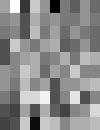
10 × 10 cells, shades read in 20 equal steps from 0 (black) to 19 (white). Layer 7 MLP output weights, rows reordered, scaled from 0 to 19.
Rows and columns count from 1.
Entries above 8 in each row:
6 9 7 6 9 9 9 7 5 7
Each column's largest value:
12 19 16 16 18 14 13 17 14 16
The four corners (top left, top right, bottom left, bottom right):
12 8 5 14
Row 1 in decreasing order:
19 15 12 11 11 9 8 7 4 0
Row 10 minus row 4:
-1 -9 4 -8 3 1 3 5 2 6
